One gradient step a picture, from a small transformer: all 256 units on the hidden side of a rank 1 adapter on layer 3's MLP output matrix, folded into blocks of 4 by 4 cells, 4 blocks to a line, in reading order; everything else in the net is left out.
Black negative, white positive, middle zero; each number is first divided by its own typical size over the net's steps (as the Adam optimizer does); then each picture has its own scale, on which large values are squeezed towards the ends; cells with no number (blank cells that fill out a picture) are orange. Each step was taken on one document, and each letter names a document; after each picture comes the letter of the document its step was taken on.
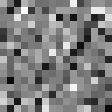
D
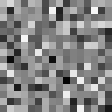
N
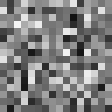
D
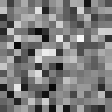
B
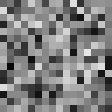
D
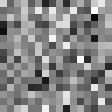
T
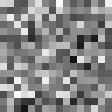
N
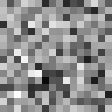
T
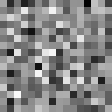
N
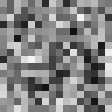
D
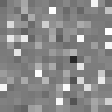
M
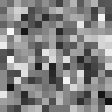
D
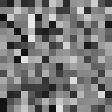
B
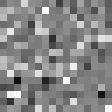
N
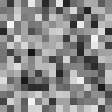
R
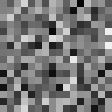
T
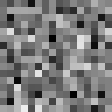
N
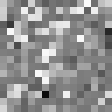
B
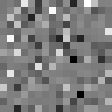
M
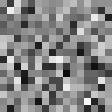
D
